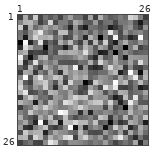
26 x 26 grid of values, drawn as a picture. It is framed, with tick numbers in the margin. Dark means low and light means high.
Average level on the scale: 50%. Odd rows or columns: none. Stripes: none. Slope: none.
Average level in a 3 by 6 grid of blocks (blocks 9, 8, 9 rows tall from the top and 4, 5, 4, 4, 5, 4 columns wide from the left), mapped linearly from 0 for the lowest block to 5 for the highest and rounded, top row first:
222101 | 333232 | 245312
